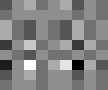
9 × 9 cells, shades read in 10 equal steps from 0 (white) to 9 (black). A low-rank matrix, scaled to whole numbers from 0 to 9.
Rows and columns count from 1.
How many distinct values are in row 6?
3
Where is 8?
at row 7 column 1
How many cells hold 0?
1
